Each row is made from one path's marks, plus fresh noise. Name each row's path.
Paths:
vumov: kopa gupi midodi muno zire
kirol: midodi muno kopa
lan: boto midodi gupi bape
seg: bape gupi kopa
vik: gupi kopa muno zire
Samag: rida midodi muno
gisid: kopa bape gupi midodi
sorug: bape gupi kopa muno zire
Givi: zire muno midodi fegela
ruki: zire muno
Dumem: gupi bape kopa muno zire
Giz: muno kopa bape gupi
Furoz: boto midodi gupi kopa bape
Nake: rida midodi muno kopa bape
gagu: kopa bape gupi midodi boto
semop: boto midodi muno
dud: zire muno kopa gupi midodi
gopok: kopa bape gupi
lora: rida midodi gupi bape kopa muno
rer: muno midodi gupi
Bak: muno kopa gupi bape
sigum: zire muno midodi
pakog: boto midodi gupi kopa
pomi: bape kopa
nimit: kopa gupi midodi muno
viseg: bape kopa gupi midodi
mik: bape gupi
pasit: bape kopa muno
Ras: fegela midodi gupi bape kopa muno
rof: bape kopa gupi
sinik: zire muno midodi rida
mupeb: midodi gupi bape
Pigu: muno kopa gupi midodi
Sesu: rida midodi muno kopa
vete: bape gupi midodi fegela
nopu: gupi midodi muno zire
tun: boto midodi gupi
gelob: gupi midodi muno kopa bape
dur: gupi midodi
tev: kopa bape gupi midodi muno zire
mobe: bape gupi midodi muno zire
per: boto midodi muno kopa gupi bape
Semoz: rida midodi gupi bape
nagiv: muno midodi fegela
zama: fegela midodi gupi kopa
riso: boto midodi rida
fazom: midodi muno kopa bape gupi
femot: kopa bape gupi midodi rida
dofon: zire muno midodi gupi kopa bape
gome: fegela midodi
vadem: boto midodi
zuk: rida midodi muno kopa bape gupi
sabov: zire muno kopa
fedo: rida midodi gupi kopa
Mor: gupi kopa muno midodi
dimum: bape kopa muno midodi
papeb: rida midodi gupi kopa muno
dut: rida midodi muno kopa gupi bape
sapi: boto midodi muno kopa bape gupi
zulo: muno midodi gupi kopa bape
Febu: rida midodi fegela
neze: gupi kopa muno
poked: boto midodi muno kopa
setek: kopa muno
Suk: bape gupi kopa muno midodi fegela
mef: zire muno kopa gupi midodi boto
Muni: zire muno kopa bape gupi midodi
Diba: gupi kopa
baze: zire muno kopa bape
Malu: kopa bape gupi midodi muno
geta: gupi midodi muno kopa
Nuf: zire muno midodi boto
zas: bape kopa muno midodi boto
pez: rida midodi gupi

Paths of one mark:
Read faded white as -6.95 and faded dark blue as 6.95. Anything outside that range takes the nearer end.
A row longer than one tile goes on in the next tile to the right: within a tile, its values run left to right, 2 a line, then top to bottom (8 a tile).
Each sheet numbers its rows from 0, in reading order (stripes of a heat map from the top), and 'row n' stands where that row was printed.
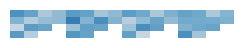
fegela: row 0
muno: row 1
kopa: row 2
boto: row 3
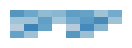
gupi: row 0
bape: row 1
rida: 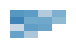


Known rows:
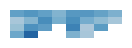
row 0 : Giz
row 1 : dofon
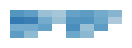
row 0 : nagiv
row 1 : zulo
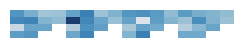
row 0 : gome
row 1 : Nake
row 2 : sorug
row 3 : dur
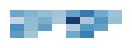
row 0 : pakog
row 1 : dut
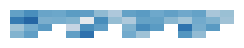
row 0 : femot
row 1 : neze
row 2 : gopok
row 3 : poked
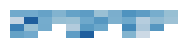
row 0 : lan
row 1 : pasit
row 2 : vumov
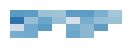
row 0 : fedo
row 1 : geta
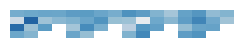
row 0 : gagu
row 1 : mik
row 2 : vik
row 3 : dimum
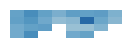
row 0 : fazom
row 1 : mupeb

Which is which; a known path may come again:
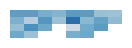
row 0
seg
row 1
fedo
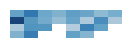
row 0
zuk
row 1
rof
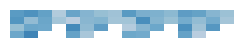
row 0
Suk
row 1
pakog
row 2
dur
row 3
nimit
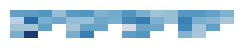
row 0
Ras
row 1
baze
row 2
gome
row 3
dofon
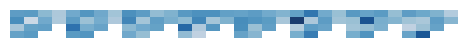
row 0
Mor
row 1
per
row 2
ruki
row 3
tev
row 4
zulo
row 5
dut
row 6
vete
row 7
Pigu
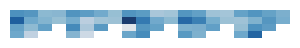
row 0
sigum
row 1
vumov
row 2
Febu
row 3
nagiv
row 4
Giz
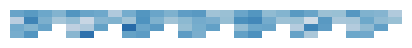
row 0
gelob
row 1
dud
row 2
sapi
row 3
kirol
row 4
dimum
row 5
Diba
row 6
zama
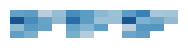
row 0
riso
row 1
Givi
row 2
Sesu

